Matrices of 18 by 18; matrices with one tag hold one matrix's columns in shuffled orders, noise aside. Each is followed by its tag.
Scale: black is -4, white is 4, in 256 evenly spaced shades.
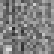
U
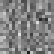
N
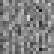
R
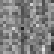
U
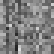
U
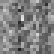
R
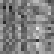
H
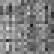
H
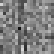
U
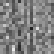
U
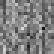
U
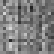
H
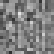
N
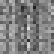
H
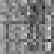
H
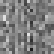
R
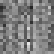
H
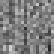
U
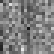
U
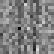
U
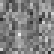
N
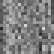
U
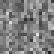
N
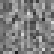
N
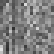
U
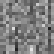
U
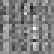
H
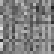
H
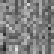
U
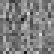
N
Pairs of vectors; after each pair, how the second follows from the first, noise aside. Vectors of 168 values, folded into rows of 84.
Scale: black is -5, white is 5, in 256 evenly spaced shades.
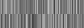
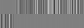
partly zeroed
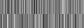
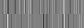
partly zeroed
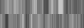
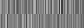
sign-scrambled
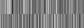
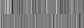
partly zeroed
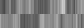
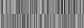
sign-scrambled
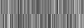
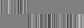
partly zeroed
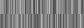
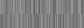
shrunk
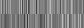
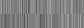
shrunk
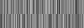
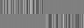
partly zeroed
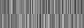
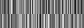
scaled up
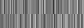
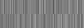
shrunk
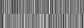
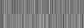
shrunk
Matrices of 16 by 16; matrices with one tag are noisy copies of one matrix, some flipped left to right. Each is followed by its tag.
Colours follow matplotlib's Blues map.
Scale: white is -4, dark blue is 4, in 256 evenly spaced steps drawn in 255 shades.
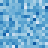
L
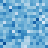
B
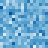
L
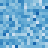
L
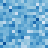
B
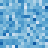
L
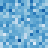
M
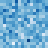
M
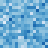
B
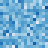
L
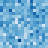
M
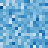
L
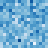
M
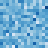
L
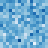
M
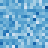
L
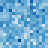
M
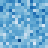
M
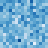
M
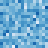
L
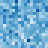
M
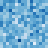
M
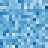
L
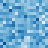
B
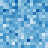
M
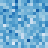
M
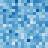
M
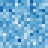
M
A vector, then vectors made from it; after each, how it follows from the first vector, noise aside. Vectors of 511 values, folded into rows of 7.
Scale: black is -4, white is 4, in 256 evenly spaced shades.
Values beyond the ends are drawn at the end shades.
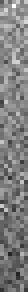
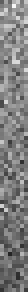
copied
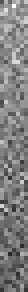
copied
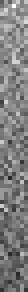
copied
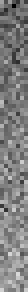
negated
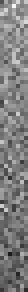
copied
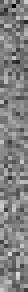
sign-scrambled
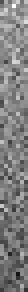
copied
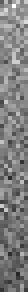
copied
